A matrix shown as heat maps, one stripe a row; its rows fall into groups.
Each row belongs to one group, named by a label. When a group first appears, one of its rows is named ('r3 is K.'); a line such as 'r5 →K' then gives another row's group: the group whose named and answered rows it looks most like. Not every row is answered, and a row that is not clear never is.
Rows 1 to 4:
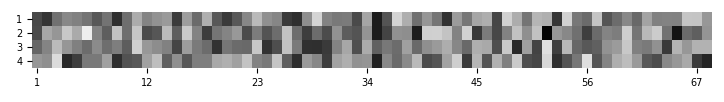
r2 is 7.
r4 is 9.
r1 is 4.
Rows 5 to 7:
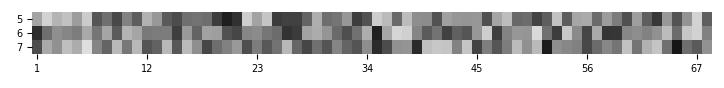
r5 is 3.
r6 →4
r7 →7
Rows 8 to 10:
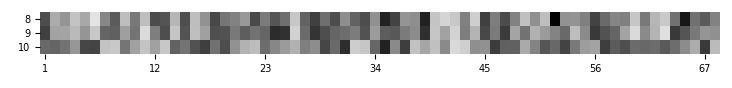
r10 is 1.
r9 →7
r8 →7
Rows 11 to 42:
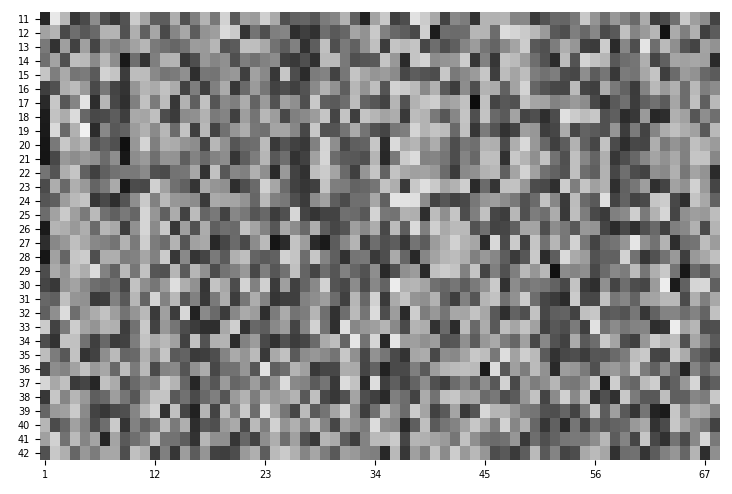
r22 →4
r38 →1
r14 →3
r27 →7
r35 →9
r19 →1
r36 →7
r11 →3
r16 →4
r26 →1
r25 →7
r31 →4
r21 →4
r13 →4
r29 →7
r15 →9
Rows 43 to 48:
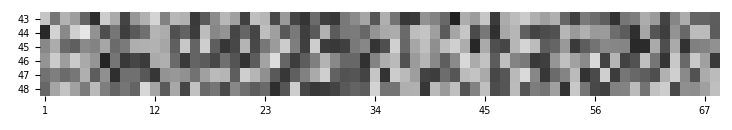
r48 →7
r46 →3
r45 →1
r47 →4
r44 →3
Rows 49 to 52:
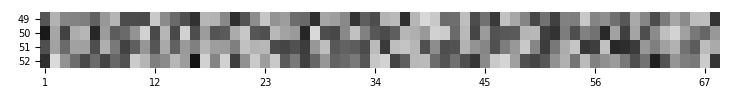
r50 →1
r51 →4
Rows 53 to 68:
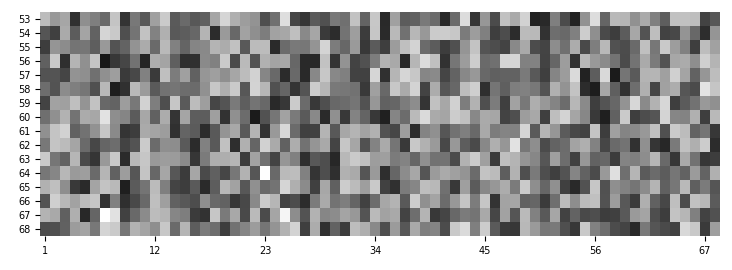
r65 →9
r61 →9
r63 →9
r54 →1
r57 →4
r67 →9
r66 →3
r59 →7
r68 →1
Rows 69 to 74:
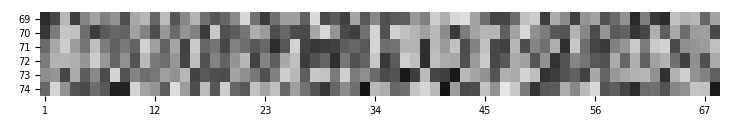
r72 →7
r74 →3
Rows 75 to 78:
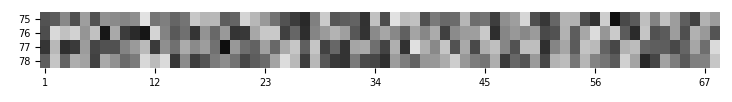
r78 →1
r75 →4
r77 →1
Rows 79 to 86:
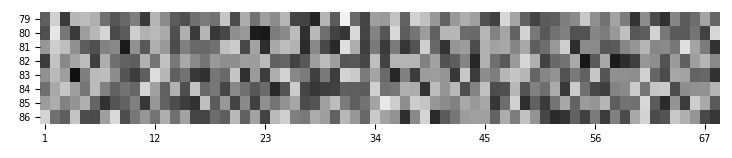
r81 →9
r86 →9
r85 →3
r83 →9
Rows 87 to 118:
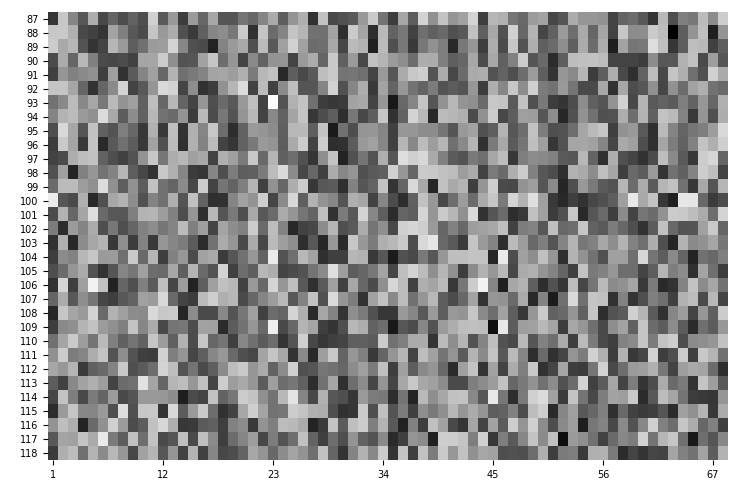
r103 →3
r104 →7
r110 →7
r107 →3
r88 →9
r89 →9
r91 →4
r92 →9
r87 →1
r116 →9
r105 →4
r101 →1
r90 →3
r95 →1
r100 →9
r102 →4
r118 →1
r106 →3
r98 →3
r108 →1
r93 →7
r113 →4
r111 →3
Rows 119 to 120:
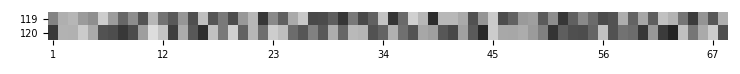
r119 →7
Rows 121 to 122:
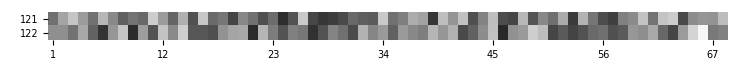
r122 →9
